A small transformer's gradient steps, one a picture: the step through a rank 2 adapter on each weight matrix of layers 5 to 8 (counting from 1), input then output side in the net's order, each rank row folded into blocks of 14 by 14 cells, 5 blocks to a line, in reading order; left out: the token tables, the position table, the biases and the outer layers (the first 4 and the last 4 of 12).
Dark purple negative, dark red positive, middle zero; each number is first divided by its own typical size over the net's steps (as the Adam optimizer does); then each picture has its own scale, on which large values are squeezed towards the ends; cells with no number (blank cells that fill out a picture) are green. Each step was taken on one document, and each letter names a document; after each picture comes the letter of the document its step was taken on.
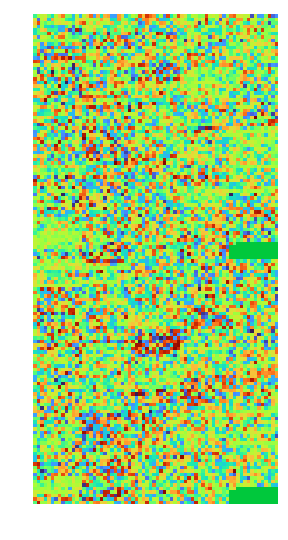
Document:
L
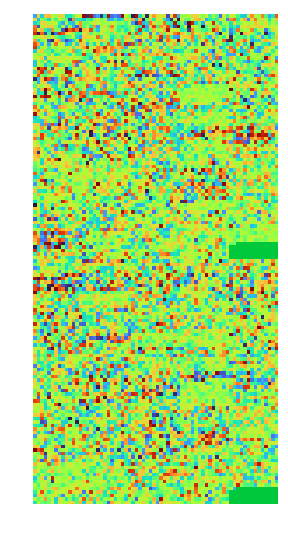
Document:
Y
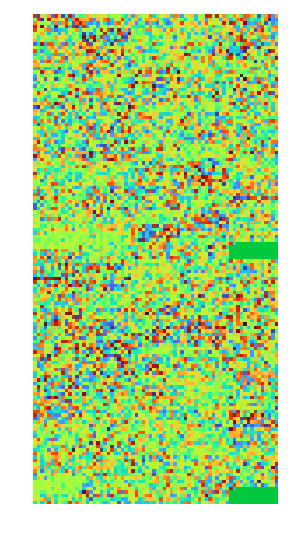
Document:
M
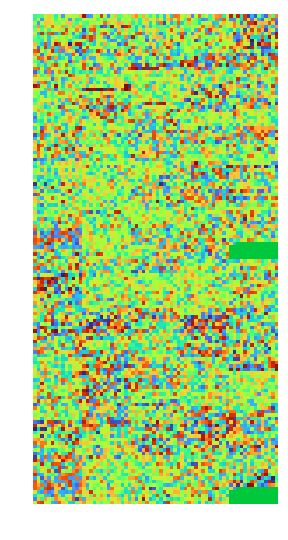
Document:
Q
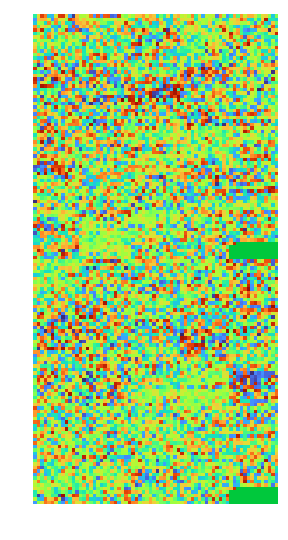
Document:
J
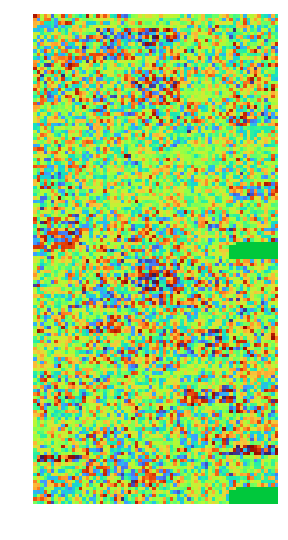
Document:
J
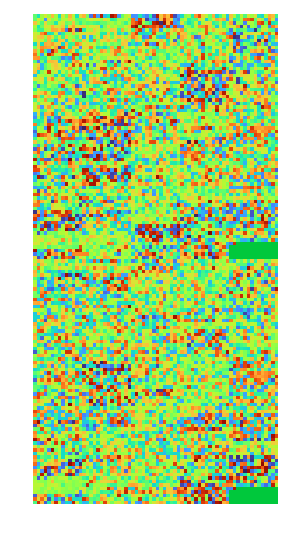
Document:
Q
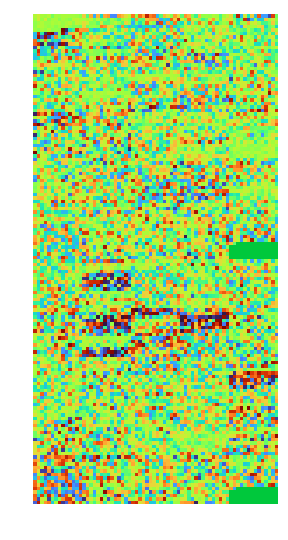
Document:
L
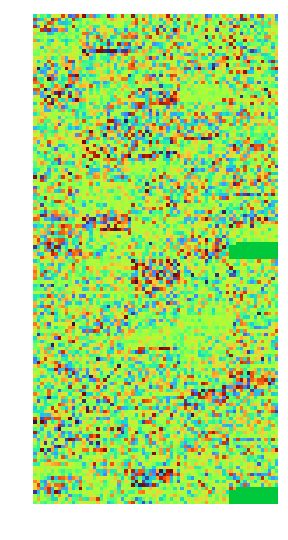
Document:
Y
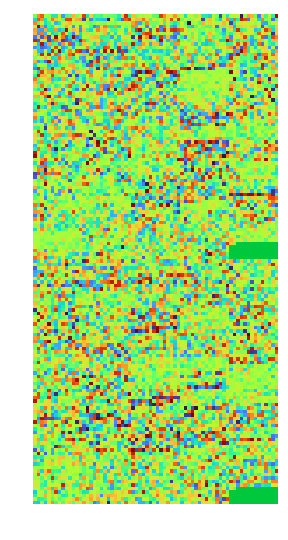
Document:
Y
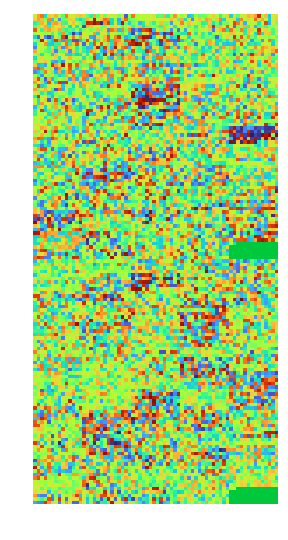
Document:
L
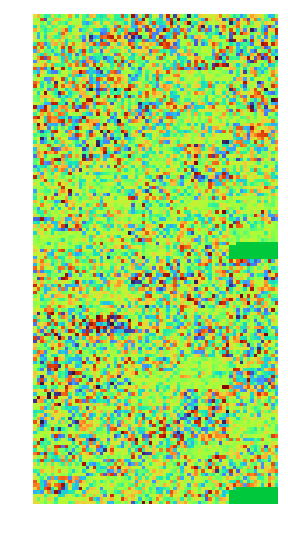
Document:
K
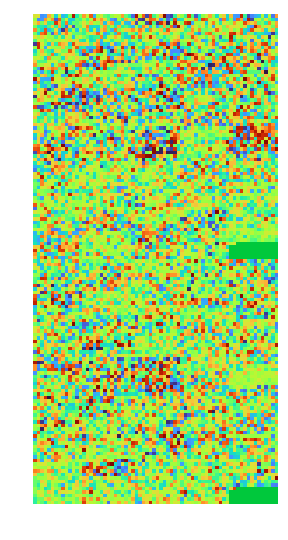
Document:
K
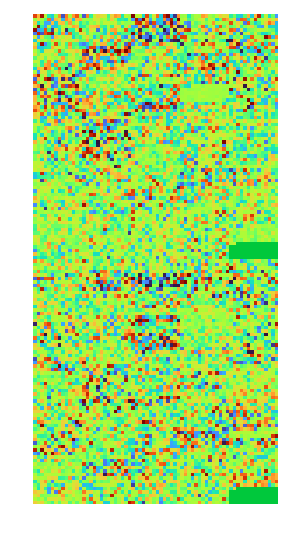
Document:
K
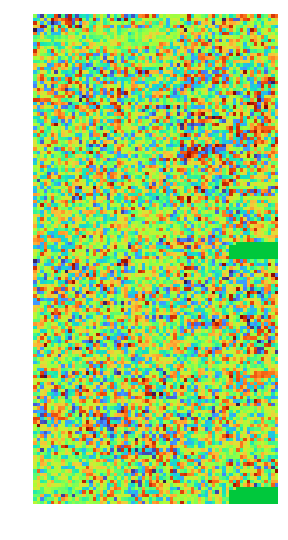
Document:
M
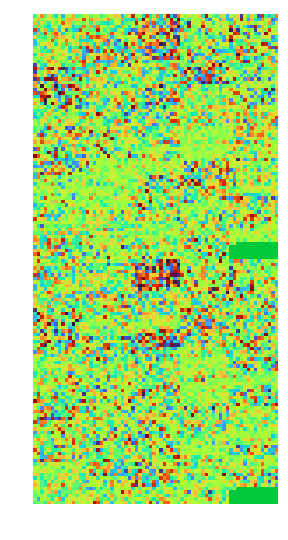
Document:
Y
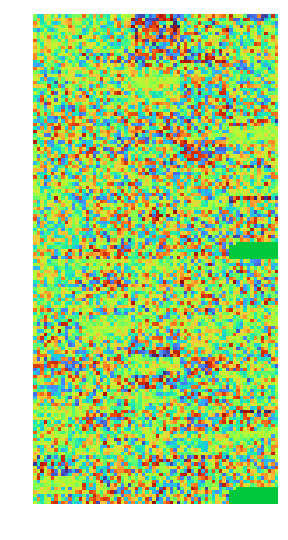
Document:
Q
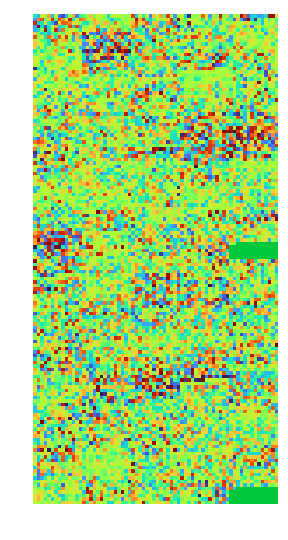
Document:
K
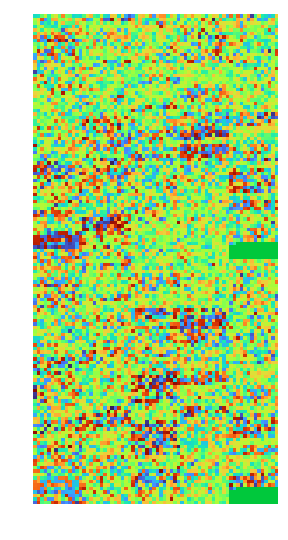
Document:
Q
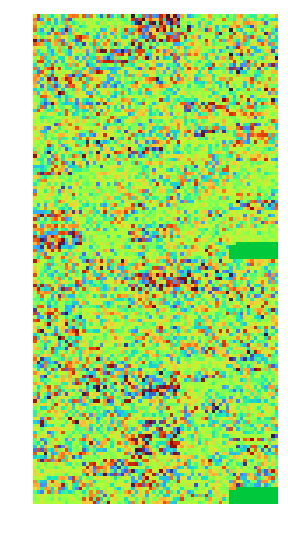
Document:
Y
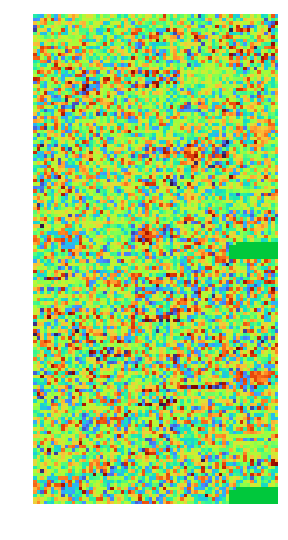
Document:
M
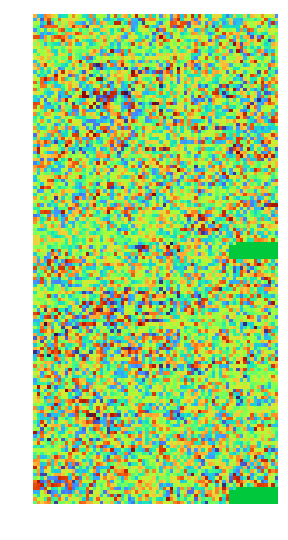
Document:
M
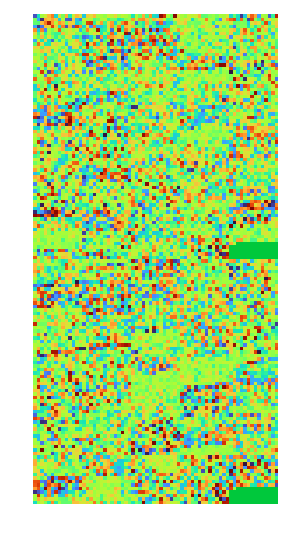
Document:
K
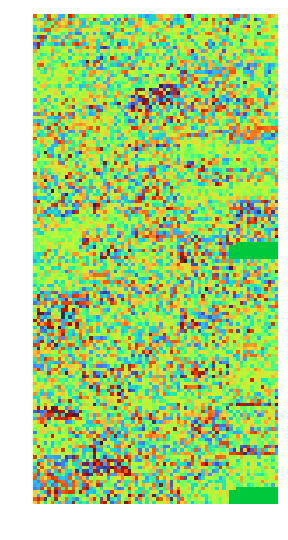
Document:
L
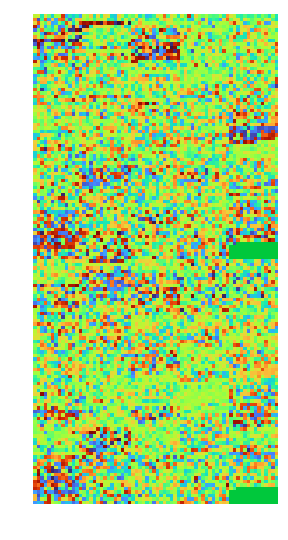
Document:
L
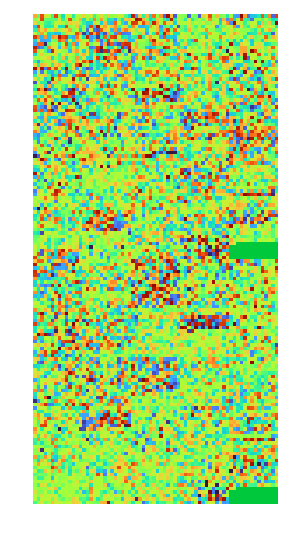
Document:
K
